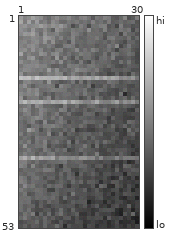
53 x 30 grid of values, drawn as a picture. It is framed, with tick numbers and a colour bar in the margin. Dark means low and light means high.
Mirror symmetry: none. Odd lines: rows 16, 22 and 36. Slope: up to the top left. Ninth with the highest average: top left. Ninth with the lowest average: bottom right.
